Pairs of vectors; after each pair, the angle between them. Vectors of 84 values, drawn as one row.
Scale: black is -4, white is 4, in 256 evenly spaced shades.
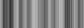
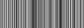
partly opposed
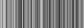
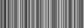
partly opposed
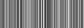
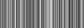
partly opposed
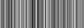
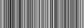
orthogonal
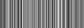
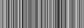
nearly opposite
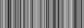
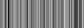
partly aligned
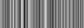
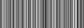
partly opposed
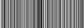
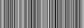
orthogonal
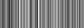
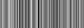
nearly opposite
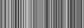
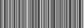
orthogonal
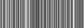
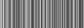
partly aligned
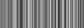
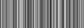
nearly opposite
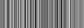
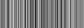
nearly parallel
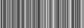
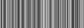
nearly parallel
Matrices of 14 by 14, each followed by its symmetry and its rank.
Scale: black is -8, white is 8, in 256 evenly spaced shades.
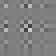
symmetric, rank one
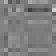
neither, rank two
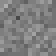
symmetric, full rank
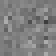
neither, rank three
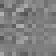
neither, rank two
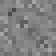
symmetric, full rank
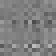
neither, rank two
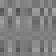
neither, rank one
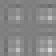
symmetric, rank one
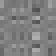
neither, rank two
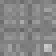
symmetric, rank two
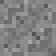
symmetric, full rank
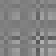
symmetric, rank one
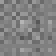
symmetric, rank two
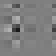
neither, rank one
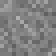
symmetric, full rank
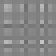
symmetric, rank one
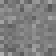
neither, rank three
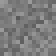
symmetric, full rank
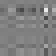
neither, rank one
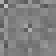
symmetric, rank two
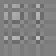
symmetric, rank one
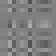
neither, rank one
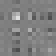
symmetric, rank two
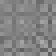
symmetric, rank two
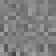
neither, rank three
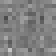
neither, rank three
